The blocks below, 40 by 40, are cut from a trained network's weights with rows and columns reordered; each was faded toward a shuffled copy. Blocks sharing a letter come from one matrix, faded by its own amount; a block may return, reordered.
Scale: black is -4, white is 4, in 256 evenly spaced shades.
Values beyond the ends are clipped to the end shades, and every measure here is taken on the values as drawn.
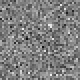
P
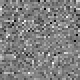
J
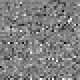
J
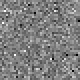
P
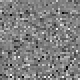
J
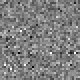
P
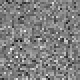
J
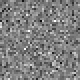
J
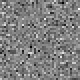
J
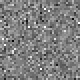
P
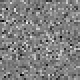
J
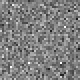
P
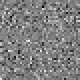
J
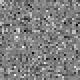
J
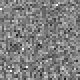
P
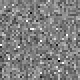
P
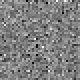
P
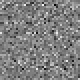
J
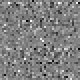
J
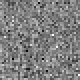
P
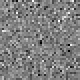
J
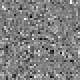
J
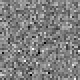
P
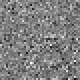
J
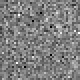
P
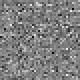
J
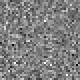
P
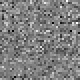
J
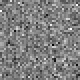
P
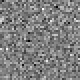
P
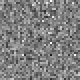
P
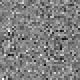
J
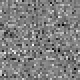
J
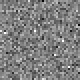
P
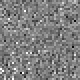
P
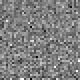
P
